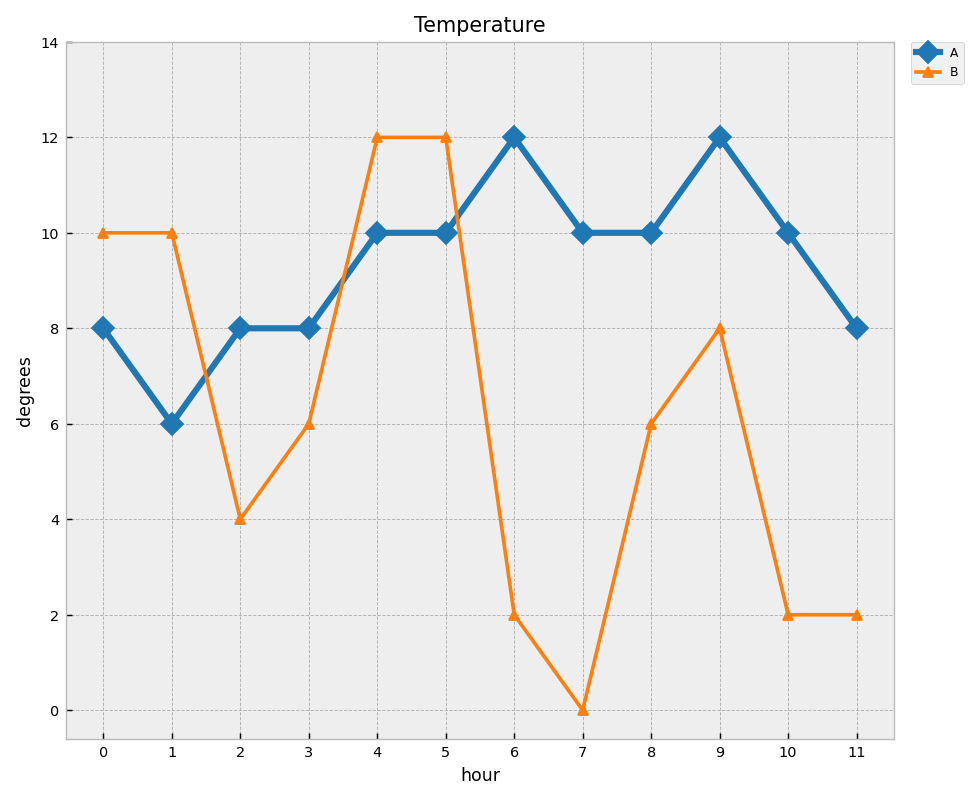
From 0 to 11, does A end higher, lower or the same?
the same
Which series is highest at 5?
B
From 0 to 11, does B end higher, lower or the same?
lower
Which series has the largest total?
A
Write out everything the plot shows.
Title: Temperature
x-axis: hour, ticks 0 1 2 3 4 5 6 7 8 9 10 11
y-axis: degrees, ticks 0 2 4 6 8 10 12 14
Legend: A, B
Values:
A: 8 6 8 8 10 10 12 10 10 12 10 8
B: 10 10 4 6 12 12 2 0 6 8 2 2
